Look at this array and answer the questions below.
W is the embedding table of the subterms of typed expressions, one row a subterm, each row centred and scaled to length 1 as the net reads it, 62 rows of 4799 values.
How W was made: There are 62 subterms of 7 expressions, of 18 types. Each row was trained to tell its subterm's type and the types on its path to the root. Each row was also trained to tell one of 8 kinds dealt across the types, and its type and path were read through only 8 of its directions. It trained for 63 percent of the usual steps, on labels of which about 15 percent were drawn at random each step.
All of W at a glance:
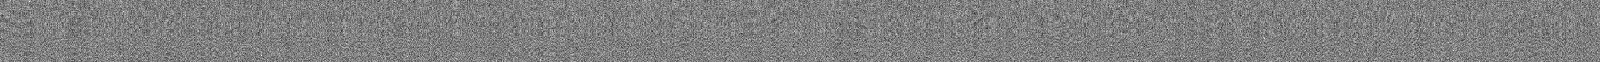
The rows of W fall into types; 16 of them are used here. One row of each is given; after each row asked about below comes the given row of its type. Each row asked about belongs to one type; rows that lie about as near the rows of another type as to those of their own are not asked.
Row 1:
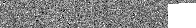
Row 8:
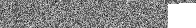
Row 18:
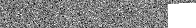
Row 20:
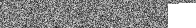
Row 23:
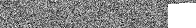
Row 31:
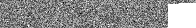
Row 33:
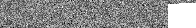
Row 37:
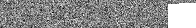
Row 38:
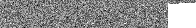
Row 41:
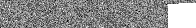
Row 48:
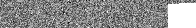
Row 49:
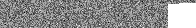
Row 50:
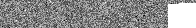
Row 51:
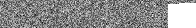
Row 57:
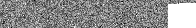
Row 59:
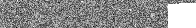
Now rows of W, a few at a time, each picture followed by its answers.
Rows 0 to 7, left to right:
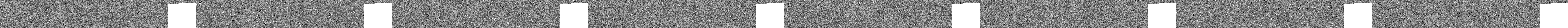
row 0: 50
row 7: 1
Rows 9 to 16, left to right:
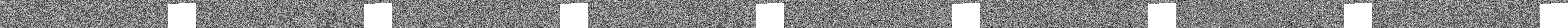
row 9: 50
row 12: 23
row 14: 51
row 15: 41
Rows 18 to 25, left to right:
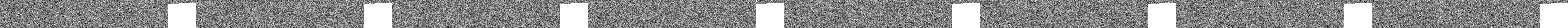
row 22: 37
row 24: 23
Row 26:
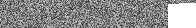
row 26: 33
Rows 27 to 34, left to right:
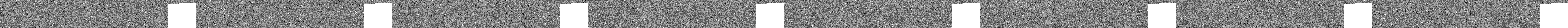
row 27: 57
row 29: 59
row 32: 59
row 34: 23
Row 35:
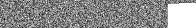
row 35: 23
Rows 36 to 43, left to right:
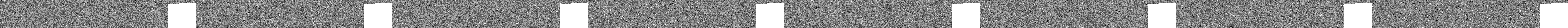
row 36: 57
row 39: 1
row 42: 57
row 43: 33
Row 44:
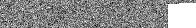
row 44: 37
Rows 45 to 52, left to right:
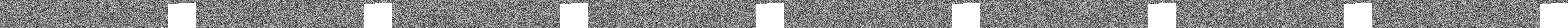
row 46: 51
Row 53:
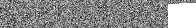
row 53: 59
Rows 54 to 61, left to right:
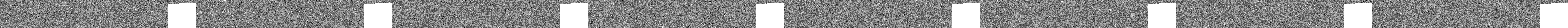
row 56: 20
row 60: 57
